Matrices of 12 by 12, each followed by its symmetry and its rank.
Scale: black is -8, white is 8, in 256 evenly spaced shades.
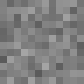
neither, full rank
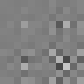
symmetric, rank two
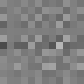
neither, rank two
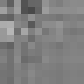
antisymmetric, rank two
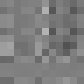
neither, rank two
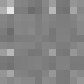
symmetric, rank two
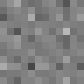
antisymmetric, rank two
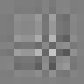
symmetric, rank one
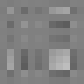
symmetric, rank one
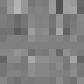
neither, rank two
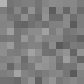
neither, full rank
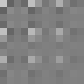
symmetric, rank one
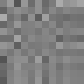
antisymmetric, rank two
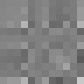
symmetric, rank two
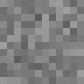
neither, full rank
